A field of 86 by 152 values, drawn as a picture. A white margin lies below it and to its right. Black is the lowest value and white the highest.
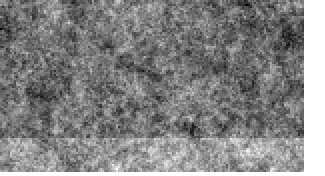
Overall the values sit about 50% of the way up the scale. The top right is the ninth with the lowest average. The field is mottled with small blotches. A horizontal seam about 80% of the way down splits the table, and the bottom part is higher. The values follow a bell shape.
